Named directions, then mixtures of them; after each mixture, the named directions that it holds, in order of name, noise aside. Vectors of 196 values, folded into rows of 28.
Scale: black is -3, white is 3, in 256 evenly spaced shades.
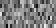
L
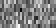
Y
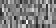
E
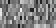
E, L, Y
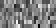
L, Y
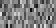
L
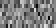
L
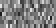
L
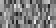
L, Y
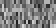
E, Y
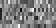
E, L, Y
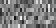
E, Y
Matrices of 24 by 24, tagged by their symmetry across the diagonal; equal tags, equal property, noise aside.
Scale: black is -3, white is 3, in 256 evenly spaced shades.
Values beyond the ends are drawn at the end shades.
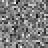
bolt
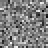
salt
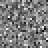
bolt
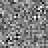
salt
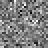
bolt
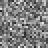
bolt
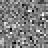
salt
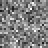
bolt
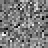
bolt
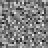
salt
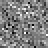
salt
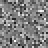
salt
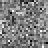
salt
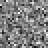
salt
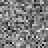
bolt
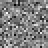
bolt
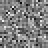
salt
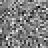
salt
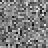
bolt
